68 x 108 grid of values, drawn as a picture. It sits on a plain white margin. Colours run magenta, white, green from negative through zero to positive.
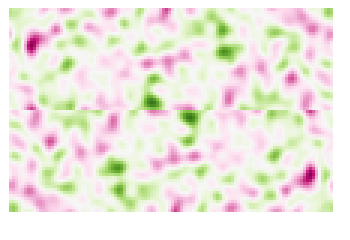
No lone cell stands out from its neighbours. There is no overall slope. A half turn leaves it unchanged. The texture is blotchy.
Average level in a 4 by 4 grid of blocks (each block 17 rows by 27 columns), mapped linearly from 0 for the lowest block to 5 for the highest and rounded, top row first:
1150 | 3101 | 1013 | 0511
